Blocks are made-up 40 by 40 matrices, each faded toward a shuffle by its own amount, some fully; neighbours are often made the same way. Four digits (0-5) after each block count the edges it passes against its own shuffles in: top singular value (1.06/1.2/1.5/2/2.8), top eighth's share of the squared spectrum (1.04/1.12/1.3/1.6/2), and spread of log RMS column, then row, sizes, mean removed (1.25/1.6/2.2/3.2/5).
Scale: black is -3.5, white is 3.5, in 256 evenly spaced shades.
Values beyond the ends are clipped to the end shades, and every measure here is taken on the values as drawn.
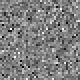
0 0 0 0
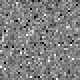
0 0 0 0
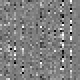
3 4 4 0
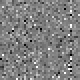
2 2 2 0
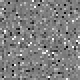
2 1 0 0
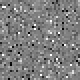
2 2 0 0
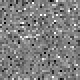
1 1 0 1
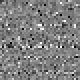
3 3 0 2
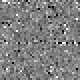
2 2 0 1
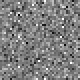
0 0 1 0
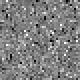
0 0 0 0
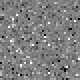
0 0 0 0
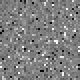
0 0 0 0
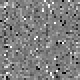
1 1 1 0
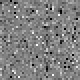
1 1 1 0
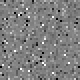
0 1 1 0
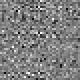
4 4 2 2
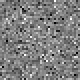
1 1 0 0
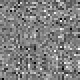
3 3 1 1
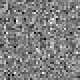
3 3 1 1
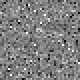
0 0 0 0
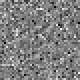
1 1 0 0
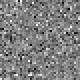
1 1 0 0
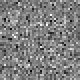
3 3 1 1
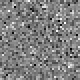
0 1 0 0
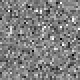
2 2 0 0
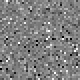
1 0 0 0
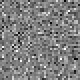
3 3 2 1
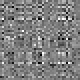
4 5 3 3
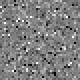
1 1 0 0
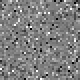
0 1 0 0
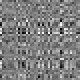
4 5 3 3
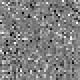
2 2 0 0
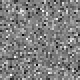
0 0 0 0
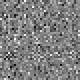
3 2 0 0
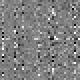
2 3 3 2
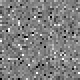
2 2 1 1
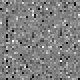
2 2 1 0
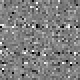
2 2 2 2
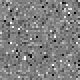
1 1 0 0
